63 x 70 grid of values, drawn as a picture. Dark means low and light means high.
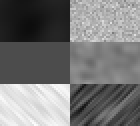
It is made of 3 by 2 panels. Panel 1,1: very low, smooth, faint in contrast. Panel 1,2: high, fine-grained. Panel 2,1: low, flat. Panel 2,2: middling, blotchy, faint in contrast. Panel 3,1: very high, slanting down to the right, faint in contrast. Panel 3,2: low, slanting up to the right.
